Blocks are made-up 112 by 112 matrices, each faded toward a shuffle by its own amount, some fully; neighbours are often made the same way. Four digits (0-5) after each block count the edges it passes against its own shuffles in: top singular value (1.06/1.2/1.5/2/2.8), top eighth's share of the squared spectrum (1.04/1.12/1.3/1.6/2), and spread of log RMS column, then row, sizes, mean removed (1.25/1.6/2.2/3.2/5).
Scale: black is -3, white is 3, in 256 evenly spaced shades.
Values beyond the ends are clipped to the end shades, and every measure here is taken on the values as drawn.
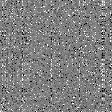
4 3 2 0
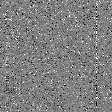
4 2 1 0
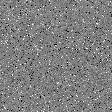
0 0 0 0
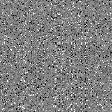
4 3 2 0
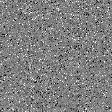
3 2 1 0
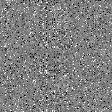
3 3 2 1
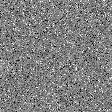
0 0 0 0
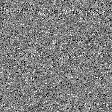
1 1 0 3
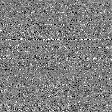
2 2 0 3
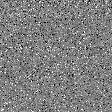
0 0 0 1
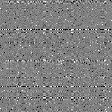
5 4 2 3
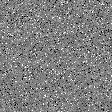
2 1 0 0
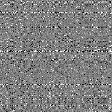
4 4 2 3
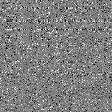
4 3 1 2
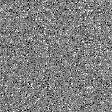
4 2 1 1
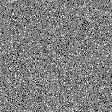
3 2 1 1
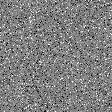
0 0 0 0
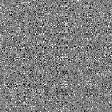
4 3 2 2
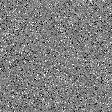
2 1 0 0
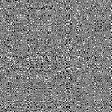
5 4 3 3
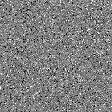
3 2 1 0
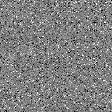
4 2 1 1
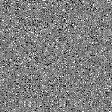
4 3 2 1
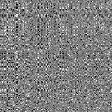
5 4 3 3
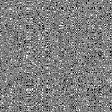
5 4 3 2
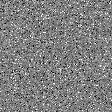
2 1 0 0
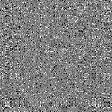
4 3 2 2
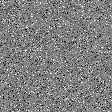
0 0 0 0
